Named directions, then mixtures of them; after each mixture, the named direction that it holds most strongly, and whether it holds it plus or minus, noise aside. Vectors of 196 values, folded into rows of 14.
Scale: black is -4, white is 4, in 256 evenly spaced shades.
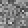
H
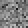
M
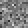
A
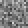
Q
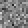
A, minus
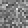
M, minus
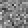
A, minus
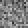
Q, minus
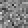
A, minus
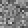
H, plus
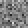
Q, plus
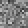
H, plus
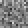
Q, plus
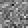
M, minus
